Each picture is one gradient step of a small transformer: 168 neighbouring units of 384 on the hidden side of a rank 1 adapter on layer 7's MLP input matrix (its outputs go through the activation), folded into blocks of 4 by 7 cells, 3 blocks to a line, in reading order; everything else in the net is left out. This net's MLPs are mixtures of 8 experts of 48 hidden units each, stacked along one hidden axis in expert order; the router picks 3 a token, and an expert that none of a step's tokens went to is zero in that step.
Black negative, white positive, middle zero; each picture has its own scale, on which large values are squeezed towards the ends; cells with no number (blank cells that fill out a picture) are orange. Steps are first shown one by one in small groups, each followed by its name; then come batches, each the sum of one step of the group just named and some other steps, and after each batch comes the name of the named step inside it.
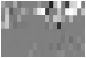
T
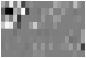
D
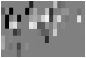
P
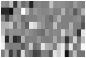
D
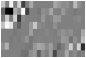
D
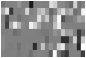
P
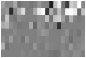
T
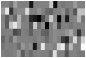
P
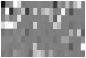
D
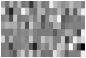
D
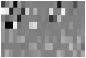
D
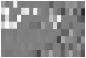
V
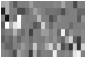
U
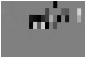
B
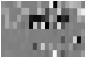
B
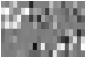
V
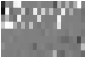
V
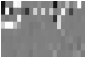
U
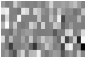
V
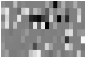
B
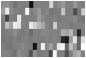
U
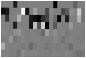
B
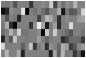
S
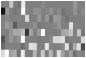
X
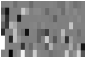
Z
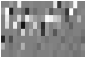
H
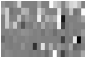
H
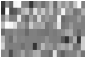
Z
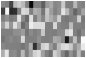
X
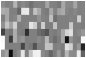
Z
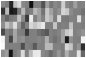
Z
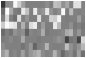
X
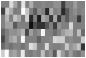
X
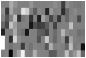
Z
